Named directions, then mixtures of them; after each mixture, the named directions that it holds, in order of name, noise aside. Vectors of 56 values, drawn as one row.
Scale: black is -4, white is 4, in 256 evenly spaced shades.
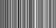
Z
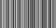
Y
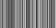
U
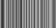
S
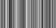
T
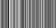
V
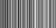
Z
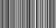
U, V, Z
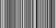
S, U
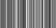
T, V, Z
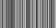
U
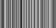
S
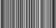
S, U, Z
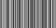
Y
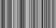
S, T, V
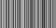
Y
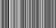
V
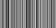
T, U, V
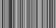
T, U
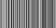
U, Y, Z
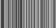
S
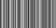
Y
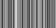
T, U, V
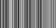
T, Z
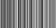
T, Z
